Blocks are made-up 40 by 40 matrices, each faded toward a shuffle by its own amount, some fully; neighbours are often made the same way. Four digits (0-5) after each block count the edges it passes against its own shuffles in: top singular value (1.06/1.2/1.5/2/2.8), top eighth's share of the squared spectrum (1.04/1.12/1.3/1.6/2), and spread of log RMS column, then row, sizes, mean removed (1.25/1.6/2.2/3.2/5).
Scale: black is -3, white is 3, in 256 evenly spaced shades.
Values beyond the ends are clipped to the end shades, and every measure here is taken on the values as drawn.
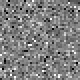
0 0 0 0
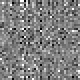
3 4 2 2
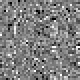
3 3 1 0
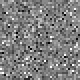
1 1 0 0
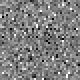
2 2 0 0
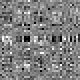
4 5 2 3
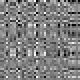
4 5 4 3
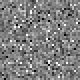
2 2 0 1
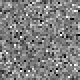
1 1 0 0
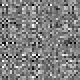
4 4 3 2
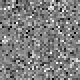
2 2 0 1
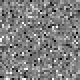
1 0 0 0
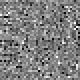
2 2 0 0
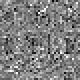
3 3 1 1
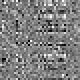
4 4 2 2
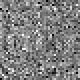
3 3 1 1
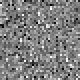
2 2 0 1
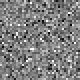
2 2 0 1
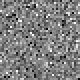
0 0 0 0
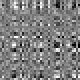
4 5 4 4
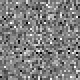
3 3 1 1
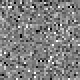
1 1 0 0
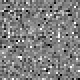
2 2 0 1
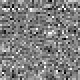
3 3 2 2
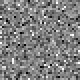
0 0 0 0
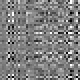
4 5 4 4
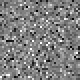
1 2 0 0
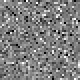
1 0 0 0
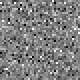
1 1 0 0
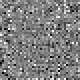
3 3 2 1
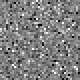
0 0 0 0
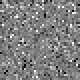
0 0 0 0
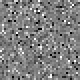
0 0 0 0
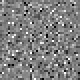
3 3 1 1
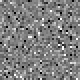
2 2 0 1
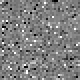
2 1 0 0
